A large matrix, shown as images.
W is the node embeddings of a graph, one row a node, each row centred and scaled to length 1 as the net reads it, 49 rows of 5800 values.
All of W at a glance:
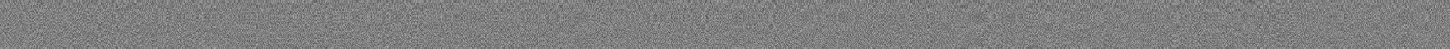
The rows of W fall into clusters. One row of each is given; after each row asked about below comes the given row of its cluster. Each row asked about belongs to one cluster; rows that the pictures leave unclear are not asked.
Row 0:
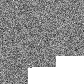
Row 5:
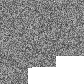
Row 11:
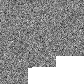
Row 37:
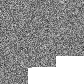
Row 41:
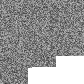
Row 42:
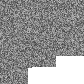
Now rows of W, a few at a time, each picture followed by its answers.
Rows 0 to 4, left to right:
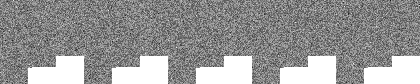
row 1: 0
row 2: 0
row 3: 41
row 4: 41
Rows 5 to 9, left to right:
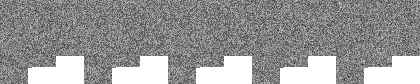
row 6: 5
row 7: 5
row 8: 42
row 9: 37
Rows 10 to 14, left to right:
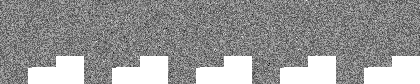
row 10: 37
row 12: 41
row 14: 11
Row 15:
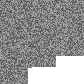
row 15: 0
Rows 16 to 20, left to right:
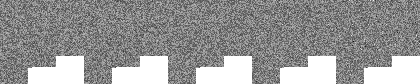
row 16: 0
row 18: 11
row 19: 41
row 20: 0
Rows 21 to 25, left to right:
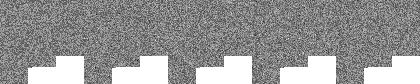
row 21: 11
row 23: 37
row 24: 42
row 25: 42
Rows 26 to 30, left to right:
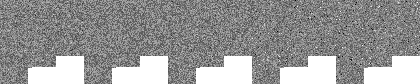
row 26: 5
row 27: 5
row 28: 42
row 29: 37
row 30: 37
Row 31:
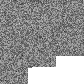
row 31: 11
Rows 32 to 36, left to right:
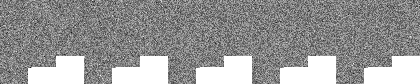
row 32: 42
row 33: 0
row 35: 41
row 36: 41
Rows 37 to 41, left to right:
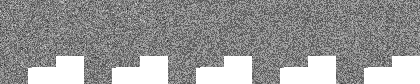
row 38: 0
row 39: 11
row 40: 41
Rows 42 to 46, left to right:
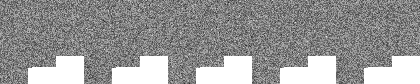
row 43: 0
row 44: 11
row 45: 41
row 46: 41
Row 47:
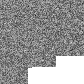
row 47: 5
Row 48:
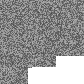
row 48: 5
